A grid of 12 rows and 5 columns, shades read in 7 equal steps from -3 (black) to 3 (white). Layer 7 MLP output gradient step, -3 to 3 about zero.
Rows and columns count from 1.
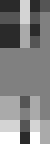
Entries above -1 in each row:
1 2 2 2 5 5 5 5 4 5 4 4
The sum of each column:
0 0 2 1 1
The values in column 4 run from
-2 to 3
